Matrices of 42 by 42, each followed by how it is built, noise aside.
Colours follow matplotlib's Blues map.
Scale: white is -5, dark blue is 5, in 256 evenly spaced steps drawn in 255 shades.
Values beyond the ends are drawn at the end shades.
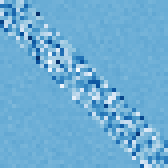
banded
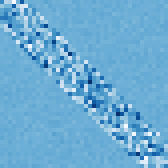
banded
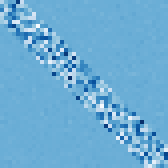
banded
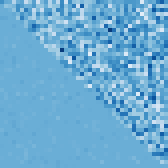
upper triangular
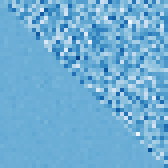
upper triangular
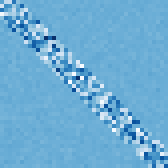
banded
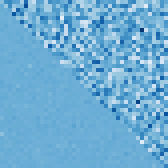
upper triangular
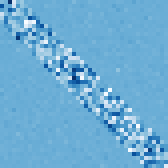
banded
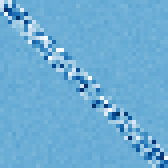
banded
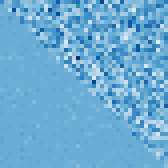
upper triangular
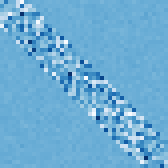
banded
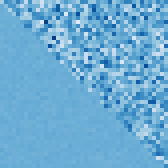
upper triangular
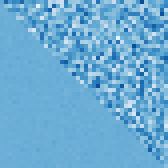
upper triangular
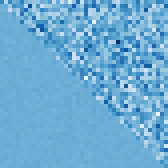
upper triangular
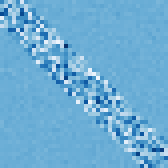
banded
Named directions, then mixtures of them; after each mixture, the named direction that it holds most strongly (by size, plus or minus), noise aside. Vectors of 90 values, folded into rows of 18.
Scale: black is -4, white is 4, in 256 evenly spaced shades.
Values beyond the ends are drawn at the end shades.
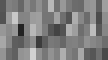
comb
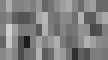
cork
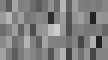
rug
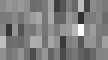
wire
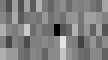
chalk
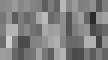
cork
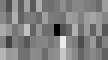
chalk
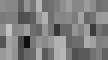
cork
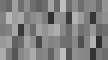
rug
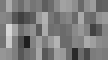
cork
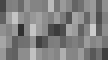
comb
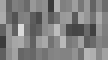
comb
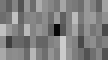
chalk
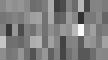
wire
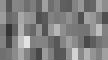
cork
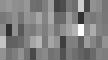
wire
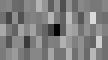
rug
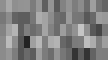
cork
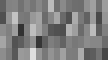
comb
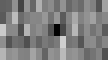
chalk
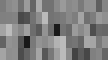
cork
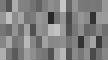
rug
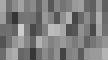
comb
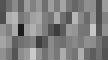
comb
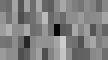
chalk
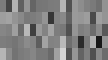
rug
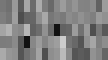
chalk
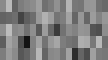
cork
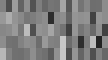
rug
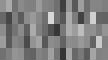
rug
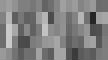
cork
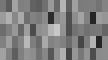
rug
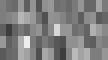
cork
